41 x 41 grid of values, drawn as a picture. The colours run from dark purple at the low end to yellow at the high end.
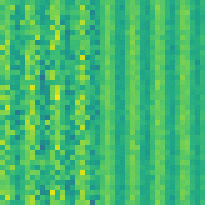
The values follow a bell shape. Upright stripes repeat 8 times across the table. There is no overall slope. Overall the values sit about 70% of the way up the scale. The right part is calmer, past a seam about 50% of the way across.
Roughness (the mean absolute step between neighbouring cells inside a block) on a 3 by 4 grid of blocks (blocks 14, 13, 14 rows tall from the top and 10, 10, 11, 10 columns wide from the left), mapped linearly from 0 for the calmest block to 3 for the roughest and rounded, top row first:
2 2 0 0
3 2 0 0
2 3 0 0
